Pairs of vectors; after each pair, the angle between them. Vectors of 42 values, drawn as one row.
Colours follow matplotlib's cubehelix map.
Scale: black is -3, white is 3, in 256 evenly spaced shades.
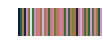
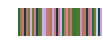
partly aligned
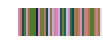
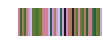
partly aligned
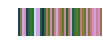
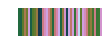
orthogonal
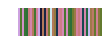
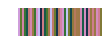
nearly parallel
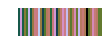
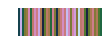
nearly parallel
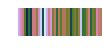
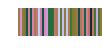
partly aligned
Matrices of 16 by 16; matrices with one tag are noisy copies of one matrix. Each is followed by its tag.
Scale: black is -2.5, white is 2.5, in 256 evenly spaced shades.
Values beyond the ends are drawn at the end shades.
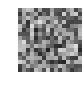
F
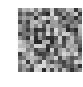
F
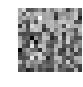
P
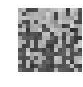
P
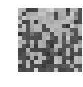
P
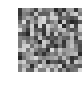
F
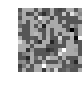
F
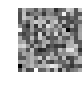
F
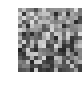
P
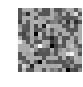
F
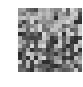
P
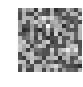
F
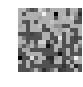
P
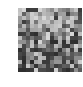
P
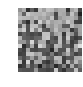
P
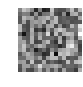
F
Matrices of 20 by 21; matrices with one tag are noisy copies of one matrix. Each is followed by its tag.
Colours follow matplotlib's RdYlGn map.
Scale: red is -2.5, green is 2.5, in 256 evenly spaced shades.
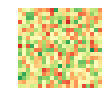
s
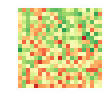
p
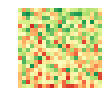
p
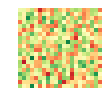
s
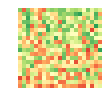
p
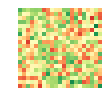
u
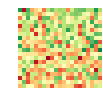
p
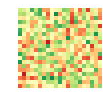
u
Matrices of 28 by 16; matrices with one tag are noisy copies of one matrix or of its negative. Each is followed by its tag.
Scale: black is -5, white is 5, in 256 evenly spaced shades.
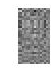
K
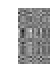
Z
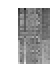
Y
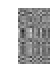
Z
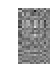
K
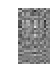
K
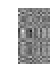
Z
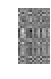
Z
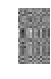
Z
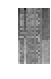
Y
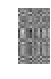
Z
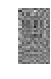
K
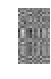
Z
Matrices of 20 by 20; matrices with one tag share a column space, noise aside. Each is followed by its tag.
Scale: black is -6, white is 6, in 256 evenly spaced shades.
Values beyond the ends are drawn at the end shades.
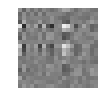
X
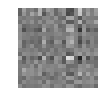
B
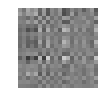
B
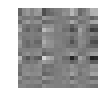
B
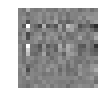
X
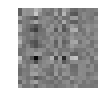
B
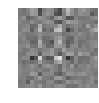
B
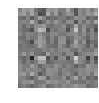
B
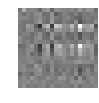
X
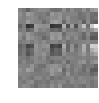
X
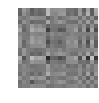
B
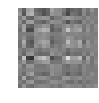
B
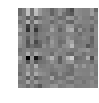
B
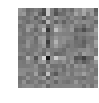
B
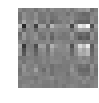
X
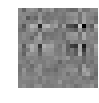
X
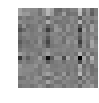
B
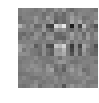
X
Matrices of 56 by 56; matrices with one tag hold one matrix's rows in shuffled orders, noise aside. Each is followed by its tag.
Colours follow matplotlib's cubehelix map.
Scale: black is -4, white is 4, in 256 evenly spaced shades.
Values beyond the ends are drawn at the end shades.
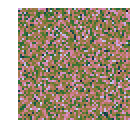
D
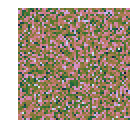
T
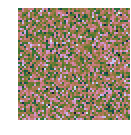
D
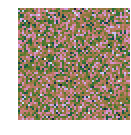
D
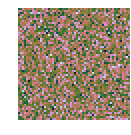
D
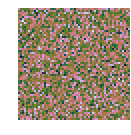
T
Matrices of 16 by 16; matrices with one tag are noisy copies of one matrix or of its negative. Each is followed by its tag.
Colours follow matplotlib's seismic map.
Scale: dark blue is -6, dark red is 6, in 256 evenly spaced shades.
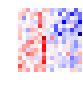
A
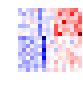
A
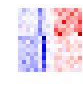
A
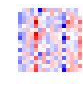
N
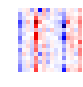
N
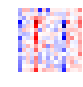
N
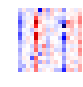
N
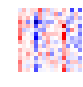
N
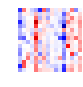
N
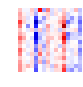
N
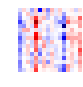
N
